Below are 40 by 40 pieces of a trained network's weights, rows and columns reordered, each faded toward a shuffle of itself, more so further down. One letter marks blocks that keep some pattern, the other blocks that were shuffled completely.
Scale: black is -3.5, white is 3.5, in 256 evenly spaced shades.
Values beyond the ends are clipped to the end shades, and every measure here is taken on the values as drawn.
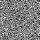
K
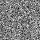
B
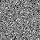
B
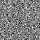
K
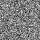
B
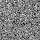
B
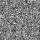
K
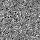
B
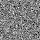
B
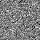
B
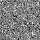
K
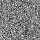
B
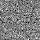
K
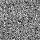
B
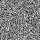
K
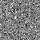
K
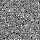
K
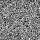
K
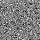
B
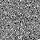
K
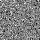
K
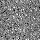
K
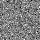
B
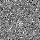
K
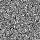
B
